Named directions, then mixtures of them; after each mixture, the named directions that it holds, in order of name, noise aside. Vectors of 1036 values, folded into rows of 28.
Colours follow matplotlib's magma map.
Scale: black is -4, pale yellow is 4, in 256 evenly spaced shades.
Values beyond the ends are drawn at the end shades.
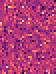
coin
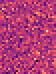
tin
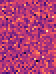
tin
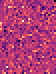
coin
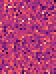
coin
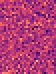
coin, tin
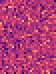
coin, tin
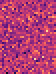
coin, tin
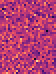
tin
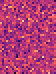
coin, tin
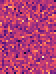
coin, tin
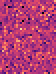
coin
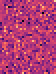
coin
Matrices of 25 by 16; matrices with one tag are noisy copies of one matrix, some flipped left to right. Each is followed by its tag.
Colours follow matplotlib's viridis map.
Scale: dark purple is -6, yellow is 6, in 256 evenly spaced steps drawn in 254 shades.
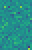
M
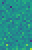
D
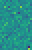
M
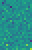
D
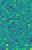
D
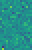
M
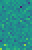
D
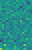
D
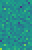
D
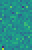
M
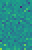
D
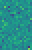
M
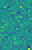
M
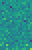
D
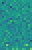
D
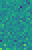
D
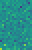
D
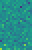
D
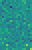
D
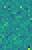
M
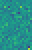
M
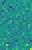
D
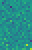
D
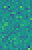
M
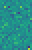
M
